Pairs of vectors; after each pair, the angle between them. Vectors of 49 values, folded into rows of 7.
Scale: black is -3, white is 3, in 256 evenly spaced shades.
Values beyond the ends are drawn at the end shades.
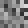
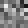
nearly opposite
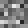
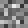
nearly parallel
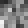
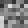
partly aligned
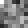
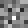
orthogonal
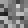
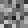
orthogonal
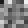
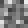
nearly parallel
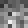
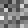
orthogonal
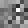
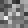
partly opposed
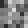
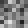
partly aligned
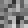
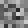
orthogonal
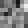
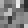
nearly opposite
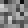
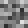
partly opposed
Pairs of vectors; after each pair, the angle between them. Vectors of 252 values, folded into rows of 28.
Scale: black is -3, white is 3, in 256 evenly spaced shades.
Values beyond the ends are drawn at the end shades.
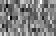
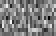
partly opposed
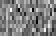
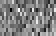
nearly opposite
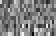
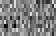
partly aligned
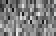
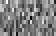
nearly opposite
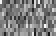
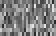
partly aligned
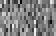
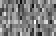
partly aligned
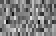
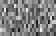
partly opposed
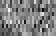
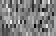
nearly parallel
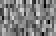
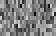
partly aligned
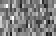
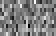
partly opposed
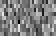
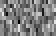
nearly parallel
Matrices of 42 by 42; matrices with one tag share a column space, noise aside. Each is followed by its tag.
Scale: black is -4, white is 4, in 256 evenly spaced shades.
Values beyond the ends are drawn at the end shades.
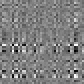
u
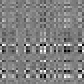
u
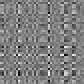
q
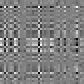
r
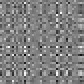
q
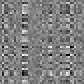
q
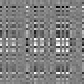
r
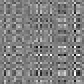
q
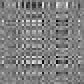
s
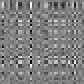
s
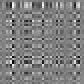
s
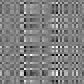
q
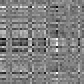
r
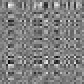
s
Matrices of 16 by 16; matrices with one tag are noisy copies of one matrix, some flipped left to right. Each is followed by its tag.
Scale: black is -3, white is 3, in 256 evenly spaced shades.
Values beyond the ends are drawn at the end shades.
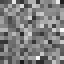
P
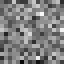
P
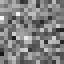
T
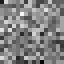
P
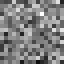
P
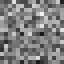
P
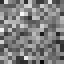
P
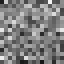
P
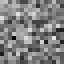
T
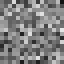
P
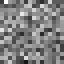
P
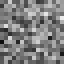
T
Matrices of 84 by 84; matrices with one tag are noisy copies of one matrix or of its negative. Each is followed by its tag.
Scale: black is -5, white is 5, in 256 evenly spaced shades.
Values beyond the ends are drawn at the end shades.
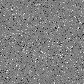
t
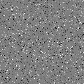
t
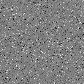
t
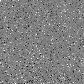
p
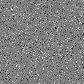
t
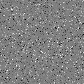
t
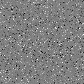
t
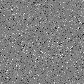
t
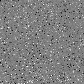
p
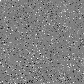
p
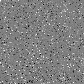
p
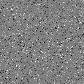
t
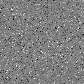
t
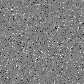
t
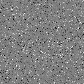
t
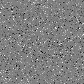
t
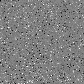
p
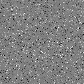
t
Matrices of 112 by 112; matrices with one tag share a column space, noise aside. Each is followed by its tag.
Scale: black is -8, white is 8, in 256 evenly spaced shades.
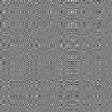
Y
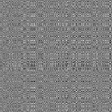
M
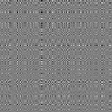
Y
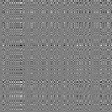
Y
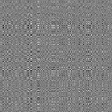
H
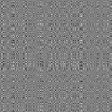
M
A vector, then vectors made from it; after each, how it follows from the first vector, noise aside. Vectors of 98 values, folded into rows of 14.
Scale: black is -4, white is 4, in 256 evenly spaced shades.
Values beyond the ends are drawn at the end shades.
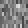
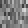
wrapped around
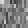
wrapped around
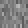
shrunk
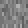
shrunk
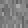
shrunk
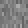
shrunk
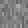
shrunk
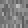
shrunk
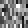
scaled up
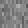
shrunk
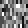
scaled up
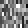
scaled up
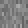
shrunk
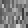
wrapped around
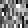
scaled up
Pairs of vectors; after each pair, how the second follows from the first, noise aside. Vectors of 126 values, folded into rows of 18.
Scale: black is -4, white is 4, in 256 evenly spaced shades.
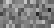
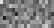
reversed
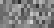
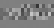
partly zeroed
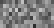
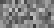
copied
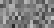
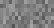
shrunk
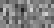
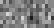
reversed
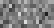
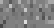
partly zeroed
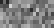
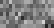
reversed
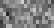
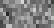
copied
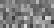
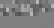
partly zeroed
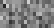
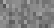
shrunk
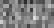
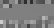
partly zeroed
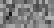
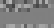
partly zeroed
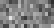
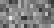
copied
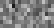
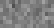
shrunk
